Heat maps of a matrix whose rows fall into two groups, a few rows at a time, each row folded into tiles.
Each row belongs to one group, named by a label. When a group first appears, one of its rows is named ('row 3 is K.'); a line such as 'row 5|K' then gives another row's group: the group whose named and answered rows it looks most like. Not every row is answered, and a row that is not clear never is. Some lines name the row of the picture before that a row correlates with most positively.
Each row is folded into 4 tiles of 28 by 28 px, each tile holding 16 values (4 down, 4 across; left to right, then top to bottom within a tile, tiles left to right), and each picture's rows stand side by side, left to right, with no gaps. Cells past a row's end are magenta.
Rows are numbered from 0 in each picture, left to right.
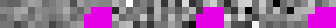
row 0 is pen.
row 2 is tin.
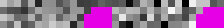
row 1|pen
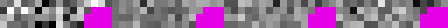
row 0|pen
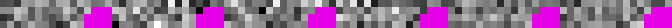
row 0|pen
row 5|pen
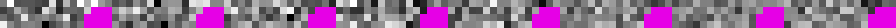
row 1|pen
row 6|tin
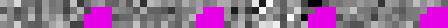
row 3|tin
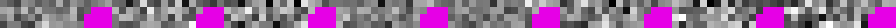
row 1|pen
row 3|pen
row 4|tin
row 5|tin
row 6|pen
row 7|tin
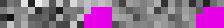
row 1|tin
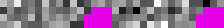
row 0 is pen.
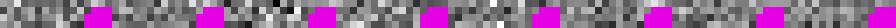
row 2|tin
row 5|pen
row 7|pen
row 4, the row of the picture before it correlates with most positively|1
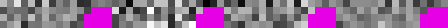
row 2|pen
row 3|tin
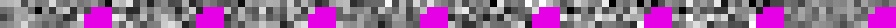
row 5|tin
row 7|pen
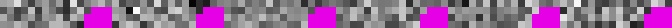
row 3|pen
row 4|pen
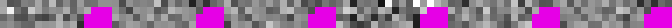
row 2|tin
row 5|tin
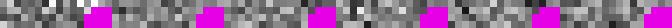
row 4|tin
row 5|pen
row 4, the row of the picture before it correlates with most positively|1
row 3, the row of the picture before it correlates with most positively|2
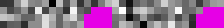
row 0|tin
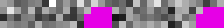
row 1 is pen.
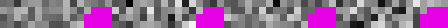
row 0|pen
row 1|pen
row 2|tin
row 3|tin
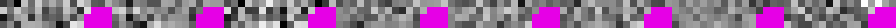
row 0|pen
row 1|tin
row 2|pen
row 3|tin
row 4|pen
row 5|pen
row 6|tin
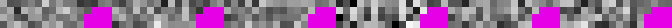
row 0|tin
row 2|pen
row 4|pen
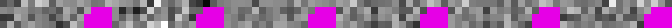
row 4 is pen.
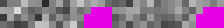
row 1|pen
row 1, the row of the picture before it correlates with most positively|0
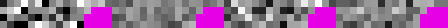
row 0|tin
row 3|pen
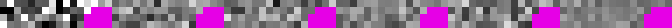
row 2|tin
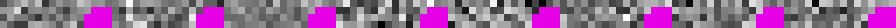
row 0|tin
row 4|tin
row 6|pen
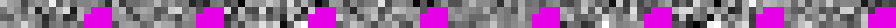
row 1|tin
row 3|tin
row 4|tin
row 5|tin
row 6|tin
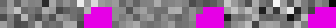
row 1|tin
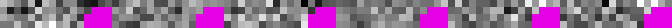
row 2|tin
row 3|tin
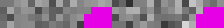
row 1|pen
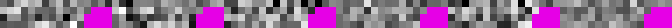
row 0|tin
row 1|tin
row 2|tin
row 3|pen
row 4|pen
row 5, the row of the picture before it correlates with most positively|0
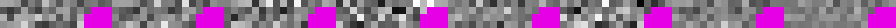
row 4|pen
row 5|tin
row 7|tin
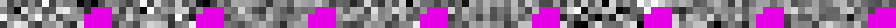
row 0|tin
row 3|pen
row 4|pen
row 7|tin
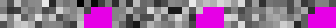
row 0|tin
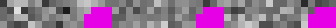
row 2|tin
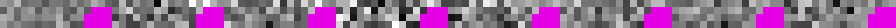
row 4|pen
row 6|pen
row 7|tin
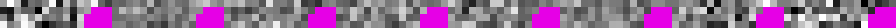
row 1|pen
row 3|pen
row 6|pen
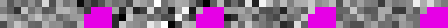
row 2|pen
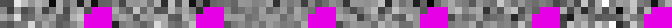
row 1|tin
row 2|tin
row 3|tin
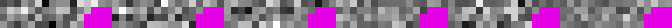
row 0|pen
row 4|pen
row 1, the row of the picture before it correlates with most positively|4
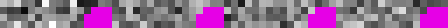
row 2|pen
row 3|tin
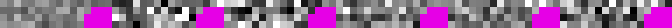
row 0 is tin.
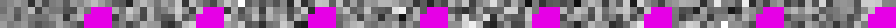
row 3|tin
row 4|tin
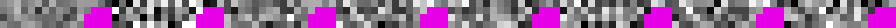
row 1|pen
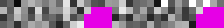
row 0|pen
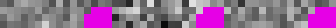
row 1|pen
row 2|pen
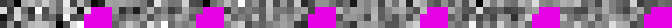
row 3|pen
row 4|pen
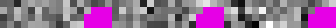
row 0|pen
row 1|pen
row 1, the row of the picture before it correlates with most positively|4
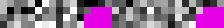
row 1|pen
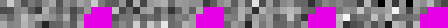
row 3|pen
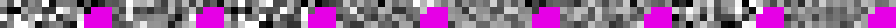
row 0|tin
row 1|tin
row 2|tin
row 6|pen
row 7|pen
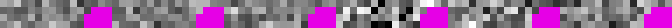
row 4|tin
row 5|pen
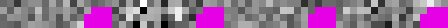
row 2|tin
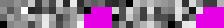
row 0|tin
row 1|pen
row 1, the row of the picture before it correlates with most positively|0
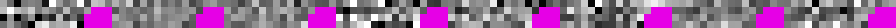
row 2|pen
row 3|tin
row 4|tin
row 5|pen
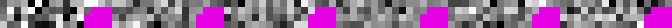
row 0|pen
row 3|tin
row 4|pen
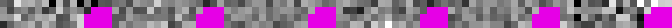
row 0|tin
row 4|pen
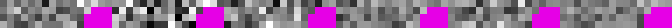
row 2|tin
